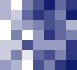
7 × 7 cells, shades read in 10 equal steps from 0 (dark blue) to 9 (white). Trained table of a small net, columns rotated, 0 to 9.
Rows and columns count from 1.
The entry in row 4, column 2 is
4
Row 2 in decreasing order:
7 6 4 3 2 1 0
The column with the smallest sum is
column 7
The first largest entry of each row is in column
2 2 1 1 1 3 3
